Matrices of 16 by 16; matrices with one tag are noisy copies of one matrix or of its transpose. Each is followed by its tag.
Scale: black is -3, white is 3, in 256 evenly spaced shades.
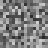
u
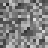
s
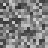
s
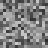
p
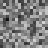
s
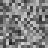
p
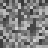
s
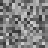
p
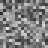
p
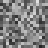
p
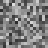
p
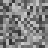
p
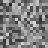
p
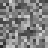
s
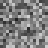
s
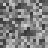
s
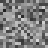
p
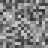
p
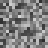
s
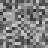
p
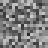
u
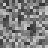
s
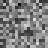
s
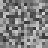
u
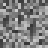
s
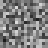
u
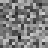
u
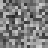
u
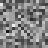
p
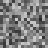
p
